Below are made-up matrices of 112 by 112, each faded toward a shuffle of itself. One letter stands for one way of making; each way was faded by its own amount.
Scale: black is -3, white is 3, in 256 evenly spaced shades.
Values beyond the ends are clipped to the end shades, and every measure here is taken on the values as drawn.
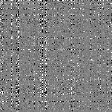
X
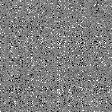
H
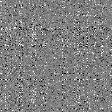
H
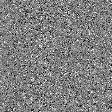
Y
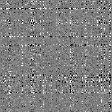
X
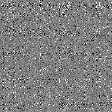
H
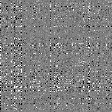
X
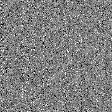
Y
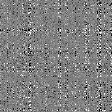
X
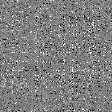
H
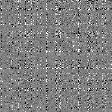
X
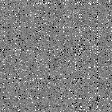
H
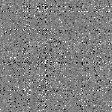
H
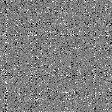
H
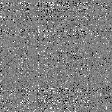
H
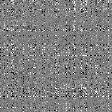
X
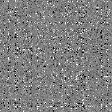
H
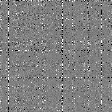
X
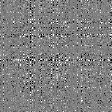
X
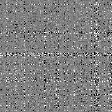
X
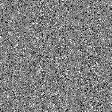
Y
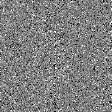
Y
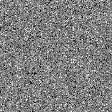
Y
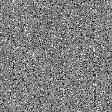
Y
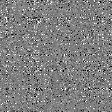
H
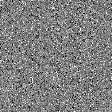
Y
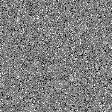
Y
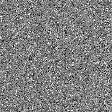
Y
